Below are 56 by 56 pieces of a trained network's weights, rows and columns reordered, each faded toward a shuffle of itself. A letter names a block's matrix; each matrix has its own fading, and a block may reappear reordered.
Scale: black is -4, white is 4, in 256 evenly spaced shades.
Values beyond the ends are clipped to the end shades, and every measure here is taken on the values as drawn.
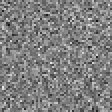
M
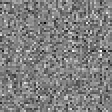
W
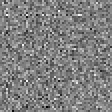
W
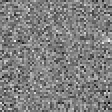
M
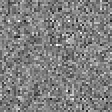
W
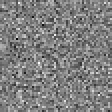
M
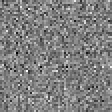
W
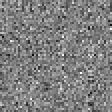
W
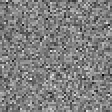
M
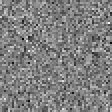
M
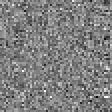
W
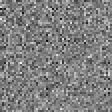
W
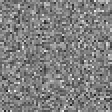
M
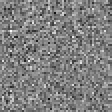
W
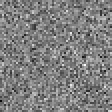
M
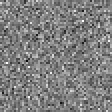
M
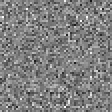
W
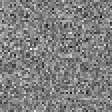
M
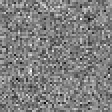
M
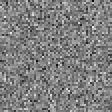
M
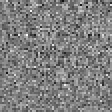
W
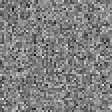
M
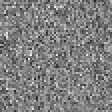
M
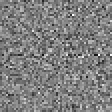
W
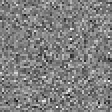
W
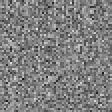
M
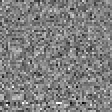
W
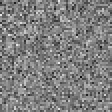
M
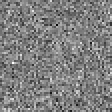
M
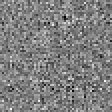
W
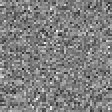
W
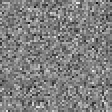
M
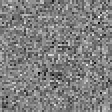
M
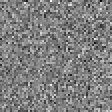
M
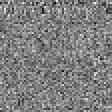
W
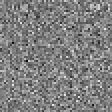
M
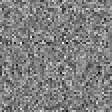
W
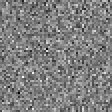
M
